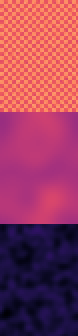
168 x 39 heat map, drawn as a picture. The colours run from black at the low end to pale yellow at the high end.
It is made of 3 by 1 panels. Panel 1,1: high, checkered. Panel 2,1: middling, smooth, faint in contrast. Panel 3,1: very low, blotchy, faint in contrast.
